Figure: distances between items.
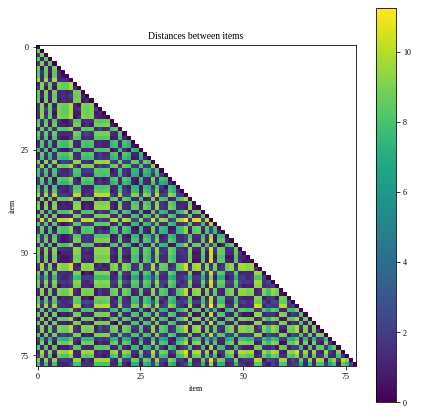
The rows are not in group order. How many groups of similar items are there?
2
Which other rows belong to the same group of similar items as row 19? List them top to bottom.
1, 3, 5, 6, 7, 8, 11, 12, 13, 18, 21, 22, 25, 28, 30, 31, 34, 35, 36, 38, 39, 41, 43, 46, 47, 49, 50, 51, 52, 55, 56, 57, 58, 61, 62, 63, 65, 67, 70, 73, 76, 77
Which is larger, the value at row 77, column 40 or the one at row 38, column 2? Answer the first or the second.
the second
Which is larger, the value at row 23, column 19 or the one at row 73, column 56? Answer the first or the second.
the first
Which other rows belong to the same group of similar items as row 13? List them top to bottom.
1, 3, 5, 6, 7, 8, 11, 12, 18, 19, 21, 22, 25, 28, 30, 31, 34, 35, 36, 38, 39, 41, 43, 46, 47, 49, 50, 51, 52, 55, 56, 57, 58, 61, 62, 63, 65, 67, 70, 73, 76, 77
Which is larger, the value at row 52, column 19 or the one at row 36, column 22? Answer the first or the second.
the second
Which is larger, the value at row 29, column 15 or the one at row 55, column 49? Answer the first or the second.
the first
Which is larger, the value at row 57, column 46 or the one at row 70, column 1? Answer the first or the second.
the first
